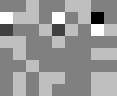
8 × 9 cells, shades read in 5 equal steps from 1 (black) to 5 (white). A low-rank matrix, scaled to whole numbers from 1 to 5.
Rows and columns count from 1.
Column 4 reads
3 3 4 3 3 3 4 4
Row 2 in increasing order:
1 3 3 3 4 4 4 5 5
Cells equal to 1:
1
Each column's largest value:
5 4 4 4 5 4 4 5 4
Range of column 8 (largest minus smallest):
4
